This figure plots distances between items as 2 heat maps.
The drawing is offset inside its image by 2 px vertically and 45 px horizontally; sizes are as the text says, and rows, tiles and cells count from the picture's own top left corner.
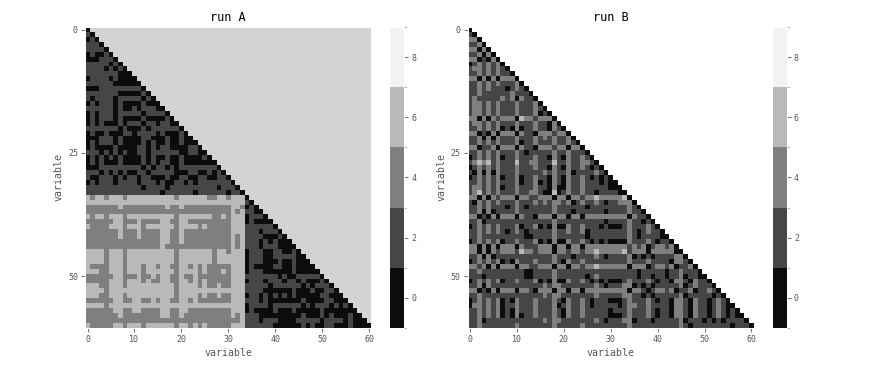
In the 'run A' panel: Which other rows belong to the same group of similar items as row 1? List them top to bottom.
0, 2, 3, 4, 5, 6, 7, 8, 9, 10, 11, 12, 13, 14, 15, 16, 17, 18, 19, 20, 21, 22, 23, 24, 25, 26, 27, 28, 29, 30, 31, 32, 33
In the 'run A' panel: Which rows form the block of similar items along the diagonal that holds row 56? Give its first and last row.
34 to 60
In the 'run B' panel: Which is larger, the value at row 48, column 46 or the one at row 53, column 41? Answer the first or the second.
the second
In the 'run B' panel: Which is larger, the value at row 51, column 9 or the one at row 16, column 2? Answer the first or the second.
the second
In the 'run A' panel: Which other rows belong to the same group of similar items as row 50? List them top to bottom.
34, 35, 36, 37, 38, 39, 40, 41, 42, 43, 44, 45, 46, 47, 48, 49, 51, 52, 53, 54, 55, 56, 57, 58, 59, 60
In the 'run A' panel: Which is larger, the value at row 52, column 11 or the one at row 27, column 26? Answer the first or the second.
the first
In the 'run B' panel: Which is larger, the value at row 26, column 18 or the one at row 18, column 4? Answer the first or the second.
the first
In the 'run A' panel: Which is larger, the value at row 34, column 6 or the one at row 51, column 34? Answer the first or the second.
the first
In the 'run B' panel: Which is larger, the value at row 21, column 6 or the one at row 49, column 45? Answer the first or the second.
the second
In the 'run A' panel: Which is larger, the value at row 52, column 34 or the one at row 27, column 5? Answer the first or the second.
the first
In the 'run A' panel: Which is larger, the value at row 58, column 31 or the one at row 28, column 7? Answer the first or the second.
the first
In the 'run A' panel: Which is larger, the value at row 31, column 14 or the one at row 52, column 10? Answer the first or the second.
the second
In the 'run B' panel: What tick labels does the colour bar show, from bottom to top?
0, 2, 4, 6, 8
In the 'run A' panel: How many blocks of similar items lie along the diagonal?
2
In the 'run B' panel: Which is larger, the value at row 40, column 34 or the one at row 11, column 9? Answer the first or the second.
the first
